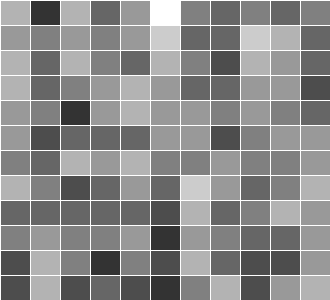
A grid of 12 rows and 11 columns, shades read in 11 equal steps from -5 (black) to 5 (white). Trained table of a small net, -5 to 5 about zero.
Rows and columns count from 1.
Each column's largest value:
2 2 2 1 2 5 3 2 3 2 2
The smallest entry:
-3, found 5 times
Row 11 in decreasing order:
2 2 1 0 0 -1 -2 -2 -2 -2 -3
